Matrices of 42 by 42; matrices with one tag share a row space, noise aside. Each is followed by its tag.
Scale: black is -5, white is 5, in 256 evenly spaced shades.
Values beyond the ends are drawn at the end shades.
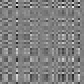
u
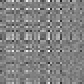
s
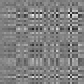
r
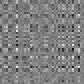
u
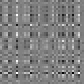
u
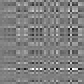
r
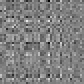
s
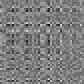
s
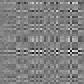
r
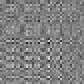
s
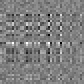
s
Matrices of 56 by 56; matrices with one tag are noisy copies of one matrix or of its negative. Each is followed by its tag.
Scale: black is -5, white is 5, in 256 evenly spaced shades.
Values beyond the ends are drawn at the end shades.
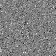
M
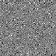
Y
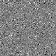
Y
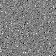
M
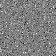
M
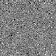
Y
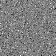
M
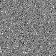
M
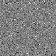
Y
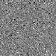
Y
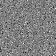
M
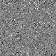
Y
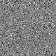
Y
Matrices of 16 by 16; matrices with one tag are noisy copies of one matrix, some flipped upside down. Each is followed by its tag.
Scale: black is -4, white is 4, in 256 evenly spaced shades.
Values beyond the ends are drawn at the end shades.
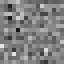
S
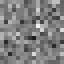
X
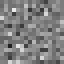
S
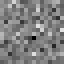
X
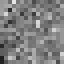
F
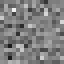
S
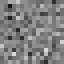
S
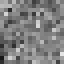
F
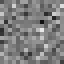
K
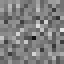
X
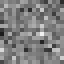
K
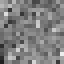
F
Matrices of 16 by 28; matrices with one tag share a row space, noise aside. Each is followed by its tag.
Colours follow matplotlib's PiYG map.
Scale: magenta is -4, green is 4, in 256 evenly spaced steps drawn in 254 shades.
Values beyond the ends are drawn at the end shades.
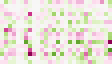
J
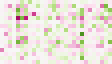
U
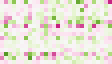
J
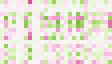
J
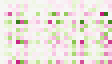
U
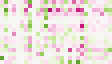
J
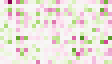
U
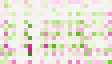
J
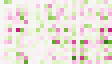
U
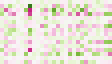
J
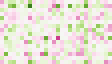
J
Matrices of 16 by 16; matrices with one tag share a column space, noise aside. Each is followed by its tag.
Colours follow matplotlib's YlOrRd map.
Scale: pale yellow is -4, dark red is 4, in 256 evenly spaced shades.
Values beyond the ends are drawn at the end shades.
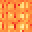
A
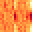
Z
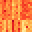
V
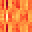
Z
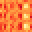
A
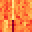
V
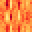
Z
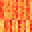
V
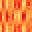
Z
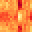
Z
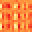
A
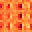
A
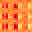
A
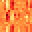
Z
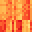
V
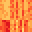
V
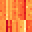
V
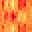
Z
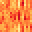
Z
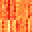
V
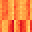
V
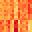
V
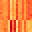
V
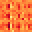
A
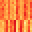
V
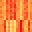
V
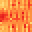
Z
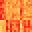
V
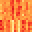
V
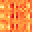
A
